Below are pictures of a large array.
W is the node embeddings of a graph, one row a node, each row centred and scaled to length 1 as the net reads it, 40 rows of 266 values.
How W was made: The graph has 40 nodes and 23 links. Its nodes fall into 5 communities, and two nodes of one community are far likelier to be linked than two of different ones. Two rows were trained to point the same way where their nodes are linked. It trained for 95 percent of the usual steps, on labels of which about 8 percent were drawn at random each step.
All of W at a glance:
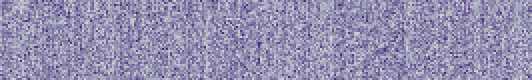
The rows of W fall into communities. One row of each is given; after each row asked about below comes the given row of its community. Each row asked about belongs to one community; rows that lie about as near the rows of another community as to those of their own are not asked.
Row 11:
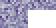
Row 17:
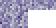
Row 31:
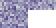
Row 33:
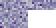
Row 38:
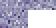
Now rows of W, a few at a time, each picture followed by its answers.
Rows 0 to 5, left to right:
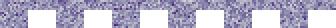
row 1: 31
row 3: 31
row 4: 31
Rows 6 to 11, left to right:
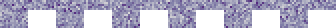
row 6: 17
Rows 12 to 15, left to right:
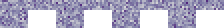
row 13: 17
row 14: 38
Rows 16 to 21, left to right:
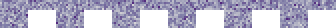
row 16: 31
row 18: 31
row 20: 17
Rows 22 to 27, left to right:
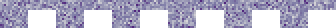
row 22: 38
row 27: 17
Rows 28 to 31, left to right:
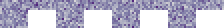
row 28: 33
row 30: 11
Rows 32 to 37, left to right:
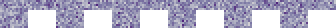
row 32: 17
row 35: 33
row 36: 33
